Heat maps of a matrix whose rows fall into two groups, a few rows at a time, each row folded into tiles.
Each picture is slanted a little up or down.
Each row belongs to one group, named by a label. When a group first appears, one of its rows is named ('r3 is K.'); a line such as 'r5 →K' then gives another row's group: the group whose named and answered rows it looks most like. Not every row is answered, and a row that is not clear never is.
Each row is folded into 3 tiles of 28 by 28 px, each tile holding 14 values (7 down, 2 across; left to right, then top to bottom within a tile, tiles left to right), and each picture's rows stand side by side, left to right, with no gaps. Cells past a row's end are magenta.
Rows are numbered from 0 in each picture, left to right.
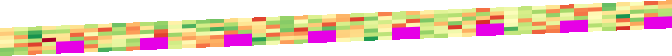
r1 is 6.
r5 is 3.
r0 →3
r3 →3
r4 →6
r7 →3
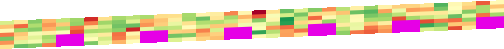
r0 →6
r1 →3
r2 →3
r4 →3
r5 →3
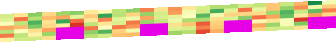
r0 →6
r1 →3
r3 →6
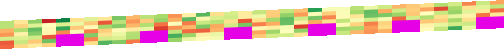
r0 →6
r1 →6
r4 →3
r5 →6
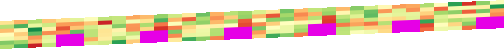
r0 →3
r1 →6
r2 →6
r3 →6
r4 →3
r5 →6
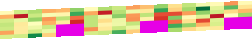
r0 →6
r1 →6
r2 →3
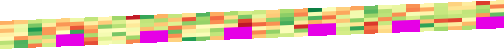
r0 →3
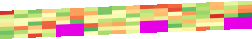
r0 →3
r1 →3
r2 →3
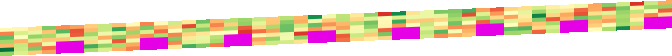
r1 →3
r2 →6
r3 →6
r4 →6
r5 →3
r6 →3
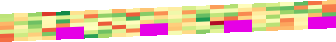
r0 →6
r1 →3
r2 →6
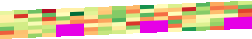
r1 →6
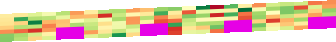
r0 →3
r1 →6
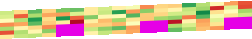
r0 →6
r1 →3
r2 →3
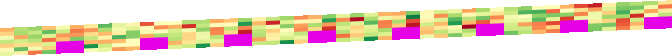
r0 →3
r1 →3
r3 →6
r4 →6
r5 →6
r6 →3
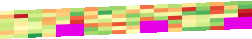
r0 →6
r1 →3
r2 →6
